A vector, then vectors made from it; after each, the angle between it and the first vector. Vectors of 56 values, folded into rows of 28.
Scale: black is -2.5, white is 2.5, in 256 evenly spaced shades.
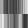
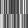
partly aligned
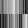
nearly opposite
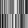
partly opposed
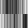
nearly parallel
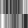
nearly parallel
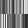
partly aligned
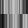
nearly opposite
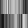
nearly opposite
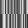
orthogonal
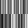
partly opposed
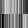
nearly opposite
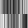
nearly parallel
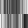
nearly parallel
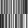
partly opposed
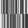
partly aligned
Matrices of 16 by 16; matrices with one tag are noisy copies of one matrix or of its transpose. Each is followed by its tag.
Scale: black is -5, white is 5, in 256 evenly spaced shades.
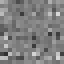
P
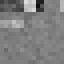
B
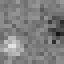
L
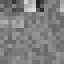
B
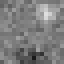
L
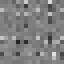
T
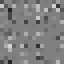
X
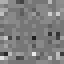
P
